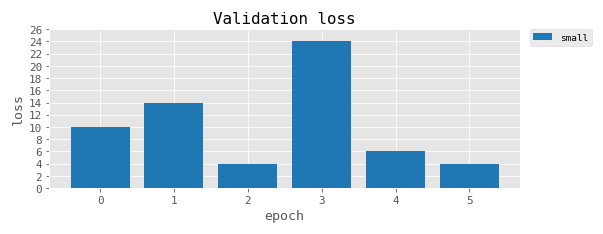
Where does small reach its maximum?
3
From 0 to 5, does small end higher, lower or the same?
lower
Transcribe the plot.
Title: Validation loss
x-axis: epoch, ticks 0 1 2 3 4 5
y-axis: loss, ticks 0 2 4 6 8 10 12 14 16 18 20 22 24 26
Legend: small
Values:
small: 10 14 4 24 6 4
